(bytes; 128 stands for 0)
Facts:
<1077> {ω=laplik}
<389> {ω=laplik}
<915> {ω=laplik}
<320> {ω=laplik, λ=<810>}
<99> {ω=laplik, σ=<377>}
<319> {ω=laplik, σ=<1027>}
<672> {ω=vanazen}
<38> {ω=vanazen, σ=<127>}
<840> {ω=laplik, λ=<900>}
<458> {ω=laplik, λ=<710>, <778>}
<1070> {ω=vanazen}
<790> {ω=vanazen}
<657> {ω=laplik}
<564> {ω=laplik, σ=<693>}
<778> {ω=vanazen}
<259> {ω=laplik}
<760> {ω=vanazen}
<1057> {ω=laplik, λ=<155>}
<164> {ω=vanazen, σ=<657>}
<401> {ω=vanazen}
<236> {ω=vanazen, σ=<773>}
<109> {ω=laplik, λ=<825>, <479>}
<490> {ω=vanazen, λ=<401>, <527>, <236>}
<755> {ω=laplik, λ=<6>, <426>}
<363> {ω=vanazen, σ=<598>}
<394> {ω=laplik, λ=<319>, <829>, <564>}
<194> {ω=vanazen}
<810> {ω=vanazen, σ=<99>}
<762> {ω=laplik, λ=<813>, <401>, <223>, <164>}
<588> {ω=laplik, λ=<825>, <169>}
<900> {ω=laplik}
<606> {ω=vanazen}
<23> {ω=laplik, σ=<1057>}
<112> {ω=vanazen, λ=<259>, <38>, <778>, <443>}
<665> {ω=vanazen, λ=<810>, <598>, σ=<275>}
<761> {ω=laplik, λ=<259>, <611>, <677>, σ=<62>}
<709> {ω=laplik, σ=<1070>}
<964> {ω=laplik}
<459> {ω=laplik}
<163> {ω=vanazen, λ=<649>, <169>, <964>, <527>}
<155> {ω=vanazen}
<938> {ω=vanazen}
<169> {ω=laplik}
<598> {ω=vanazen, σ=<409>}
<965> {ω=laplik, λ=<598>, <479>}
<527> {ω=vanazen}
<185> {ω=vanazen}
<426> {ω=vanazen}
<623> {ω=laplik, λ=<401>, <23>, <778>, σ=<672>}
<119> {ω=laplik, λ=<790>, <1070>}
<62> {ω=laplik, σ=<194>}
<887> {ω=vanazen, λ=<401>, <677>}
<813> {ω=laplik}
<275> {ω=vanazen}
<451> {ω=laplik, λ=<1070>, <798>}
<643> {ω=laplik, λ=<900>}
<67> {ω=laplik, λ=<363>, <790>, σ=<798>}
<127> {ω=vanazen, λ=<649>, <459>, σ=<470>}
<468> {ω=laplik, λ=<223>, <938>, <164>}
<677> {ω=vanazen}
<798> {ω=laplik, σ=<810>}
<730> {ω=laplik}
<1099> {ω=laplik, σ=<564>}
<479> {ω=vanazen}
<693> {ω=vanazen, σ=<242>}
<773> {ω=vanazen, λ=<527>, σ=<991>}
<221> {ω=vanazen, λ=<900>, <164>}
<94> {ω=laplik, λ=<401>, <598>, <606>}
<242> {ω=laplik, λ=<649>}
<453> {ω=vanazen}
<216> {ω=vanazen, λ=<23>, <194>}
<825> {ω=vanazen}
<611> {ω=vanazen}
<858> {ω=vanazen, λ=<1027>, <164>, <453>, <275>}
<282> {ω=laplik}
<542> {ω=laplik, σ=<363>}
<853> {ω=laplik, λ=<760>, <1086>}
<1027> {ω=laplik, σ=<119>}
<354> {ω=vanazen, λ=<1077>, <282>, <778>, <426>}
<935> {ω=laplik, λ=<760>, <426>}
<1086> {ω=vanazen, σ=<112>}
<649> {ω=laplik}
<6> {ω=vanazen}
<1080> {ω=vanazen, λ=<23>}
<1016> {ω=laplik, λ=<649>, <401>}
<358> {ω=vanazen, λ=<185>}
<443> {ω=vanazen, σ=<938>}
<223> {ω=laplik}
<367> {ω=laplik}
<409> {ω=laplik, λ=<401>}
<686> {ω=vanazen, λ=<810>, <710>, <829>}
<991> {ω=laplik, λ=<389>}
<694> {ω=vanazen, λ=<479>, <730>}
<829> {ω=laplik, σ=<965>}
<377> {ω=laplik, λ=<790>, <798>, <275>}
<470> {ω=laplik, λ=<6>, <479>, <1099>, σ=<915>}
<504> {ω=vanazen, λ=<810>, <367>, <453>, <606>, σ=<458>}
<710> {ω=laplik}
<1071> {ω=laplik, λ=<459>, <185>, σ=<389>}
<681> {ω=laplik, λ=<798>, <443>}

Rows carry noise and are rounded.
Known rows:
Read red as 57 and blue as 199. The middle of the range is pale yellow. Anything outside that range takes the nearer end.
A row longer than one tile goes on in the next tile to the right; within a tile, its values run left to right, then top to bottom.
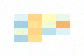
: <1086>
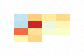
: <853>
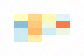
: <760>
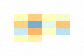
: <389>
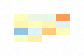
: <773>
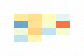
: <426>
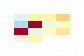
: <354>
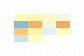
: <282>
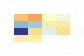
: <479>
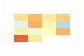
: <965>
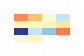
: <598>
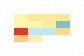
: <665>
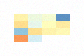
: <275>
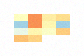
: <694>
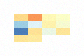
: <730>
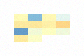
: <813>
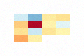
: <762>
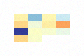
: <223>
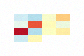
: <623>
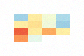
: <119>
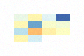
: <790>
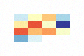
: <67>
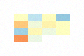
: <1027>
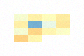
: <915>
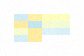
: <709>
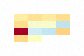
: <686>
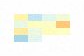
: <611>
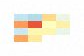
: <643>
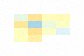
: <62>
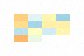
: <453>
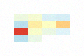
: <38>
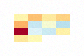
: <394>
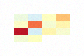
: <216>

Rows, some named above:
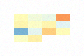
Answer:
<773>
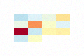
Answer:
<761>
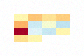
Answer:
<394>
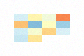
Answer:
<1071>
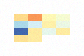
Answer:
<730>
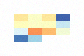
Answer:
<798>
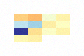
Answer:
<825>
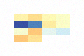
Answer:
<1099>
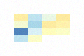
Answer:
<236>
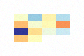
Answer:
<900>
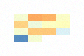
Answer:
<99>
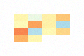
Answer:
<94>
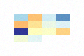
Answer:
<363>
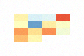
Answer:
<242>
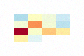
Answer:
<681>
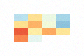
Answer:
<119>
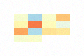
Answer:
<887>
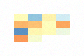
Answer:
<938>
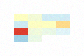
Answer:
<38>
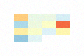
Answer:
<778>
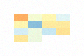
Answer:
<606>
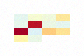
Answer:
<112>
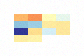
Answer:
<479>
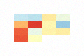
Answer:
<858>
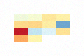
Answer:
<504>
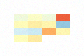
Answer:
<163>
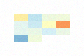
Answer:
<23>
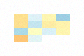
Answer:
<453>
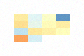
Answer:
<275>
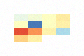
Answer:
<693>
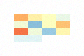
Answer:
<710>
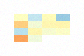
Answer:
<1027>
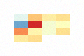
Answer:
<755>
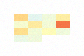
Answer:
<194>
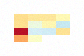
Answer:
<320>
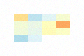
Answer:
<677>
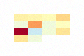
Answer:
<458>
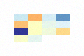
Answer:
<363>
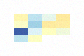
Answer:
<236>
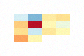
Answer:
<762>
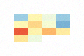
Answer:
<451>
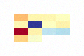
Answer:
<564>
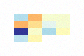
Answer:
<542>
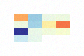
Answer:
<401>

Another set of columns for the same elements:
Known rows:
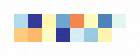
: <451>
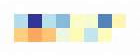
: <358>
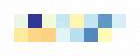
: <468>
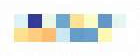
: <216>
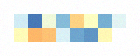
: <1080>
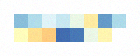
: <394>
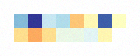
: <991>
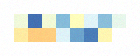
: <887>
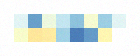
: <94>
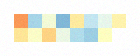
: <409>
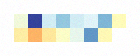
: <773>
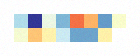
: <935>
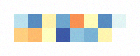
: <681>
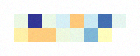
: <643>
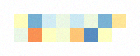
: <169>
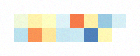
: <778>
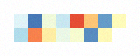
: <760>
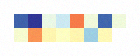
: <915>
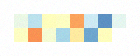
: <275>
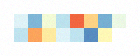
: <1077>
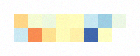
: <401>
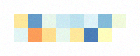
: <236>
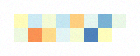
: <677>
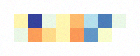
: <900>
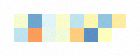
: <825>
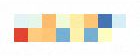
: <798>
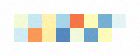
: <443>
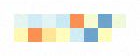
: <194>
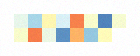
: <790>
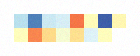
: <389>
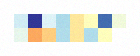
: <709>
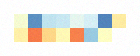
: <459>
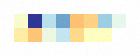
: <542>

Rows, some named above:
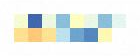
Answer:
<887>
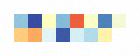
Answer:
<119>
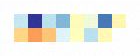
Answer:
<358>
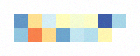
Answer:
<564>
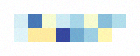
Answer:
<504>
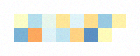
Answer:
<479>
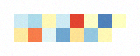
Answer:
<1070>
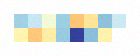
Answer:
<458>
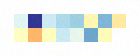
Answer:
<588>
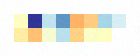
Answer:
<542>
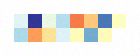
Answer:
<1086>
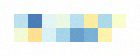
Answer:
<965>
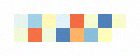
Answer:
<790>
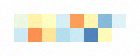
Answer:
<778>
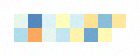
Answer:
<730>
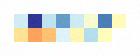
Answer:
<1071>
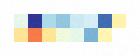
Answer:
<127>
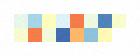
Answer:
<790>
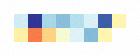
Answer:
<127>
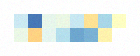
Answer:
<965>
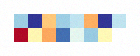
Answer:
<67>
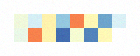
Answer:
<443>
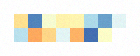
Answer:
<164>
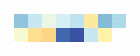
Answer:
<686>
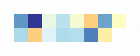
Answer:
<470>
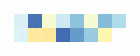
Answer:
<504>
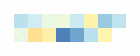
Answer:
<320>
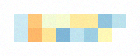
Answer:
<710>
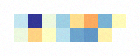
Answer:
<755>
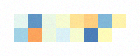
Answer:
<6>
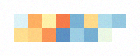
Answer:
<810>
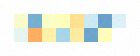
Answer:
<1027>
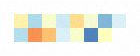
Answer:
<23>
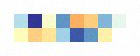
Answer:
<354>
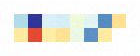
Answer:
<242>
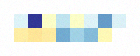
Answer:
<858>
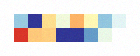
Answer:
<377>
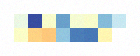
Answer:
<623>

